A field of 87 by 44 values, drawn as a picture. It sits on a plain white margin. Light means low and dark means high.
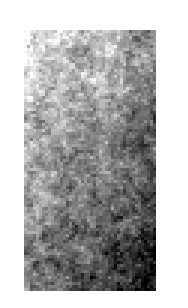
Odd rows or columns: none. Ninth with the highest average: bottom right. Mirror symmetry: none. Slope: up to the bottom right. Histogram: bell-shaped. Ninth with the lowest average: top left.
